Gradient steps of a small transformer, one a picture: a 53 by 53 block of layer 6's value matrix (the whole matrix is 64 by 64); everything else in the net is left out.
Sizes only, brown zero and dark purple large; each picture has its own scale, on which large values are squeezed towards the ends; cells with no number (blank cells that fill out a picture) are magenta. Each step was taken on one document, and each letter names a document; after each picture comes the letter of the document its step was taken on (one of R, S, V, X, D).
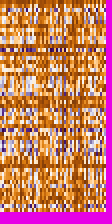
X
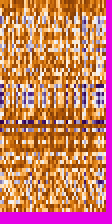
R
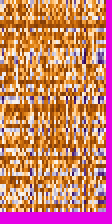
R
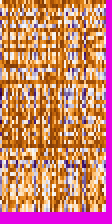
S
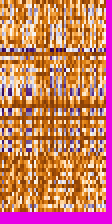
X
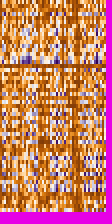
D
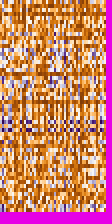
X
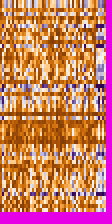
R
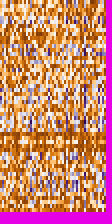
R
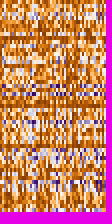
D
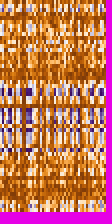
X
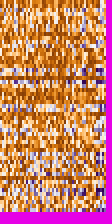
R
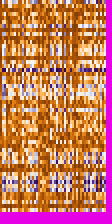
D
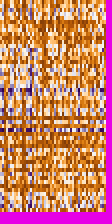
X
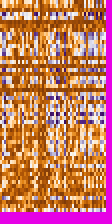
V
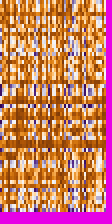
S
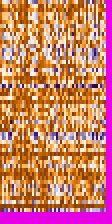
V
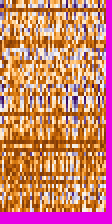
R
